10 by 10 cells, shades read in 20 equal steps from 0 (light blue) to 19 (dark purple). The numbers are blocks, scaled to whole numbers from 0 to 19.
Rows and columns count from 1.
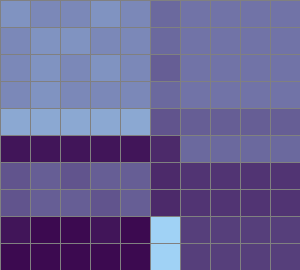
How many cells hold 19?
8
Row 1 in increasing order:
6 6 7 7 7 9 9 9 9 10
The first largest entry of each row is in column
6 6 6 6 6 1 6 6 2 1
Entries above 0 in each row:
10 10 10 10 10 10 10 10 9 9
